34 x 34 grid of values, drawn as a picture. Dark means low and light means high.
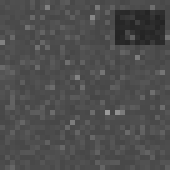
Average level on the scale: 30%. Ninth with the lowest average: top right. Histogram: heavy tails on both sides. Odd patch: lower, in the top right.
